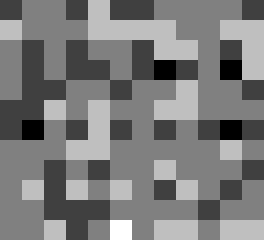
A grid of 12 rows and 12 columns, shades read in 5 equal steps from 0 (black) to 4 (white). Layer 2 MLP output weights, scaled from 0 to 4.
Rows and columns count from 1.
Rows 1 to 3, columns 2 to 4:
2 2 1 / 2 2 2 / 1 2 1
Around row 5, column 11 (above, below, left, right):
0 2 2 1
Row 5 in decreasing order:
3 2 2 2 2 2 2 2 1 1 1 1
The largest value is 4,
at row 12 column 6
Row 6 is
1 1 3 2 3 2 2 3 3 2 2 2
